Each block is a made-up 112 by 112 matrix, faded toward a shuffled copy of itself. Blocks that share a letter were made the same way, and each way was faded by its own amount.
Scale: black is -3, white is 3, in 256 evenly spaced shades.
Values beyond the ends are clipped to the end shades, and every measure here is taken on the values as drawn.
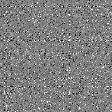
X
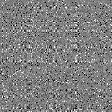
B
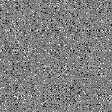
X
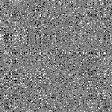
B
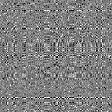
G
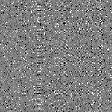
B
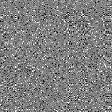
B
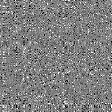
B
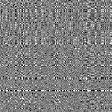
G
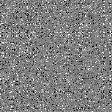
X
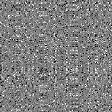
B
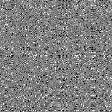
B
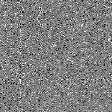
X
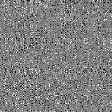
B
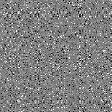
B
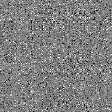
X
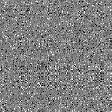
B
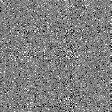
X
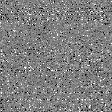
X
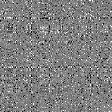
B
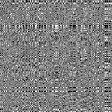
G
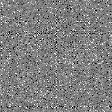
X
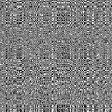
G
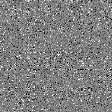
X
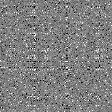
X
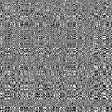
G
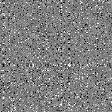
X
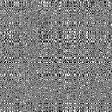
G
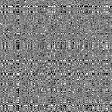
G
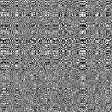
G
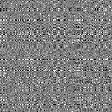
G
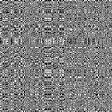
G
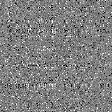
X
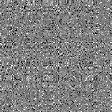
B
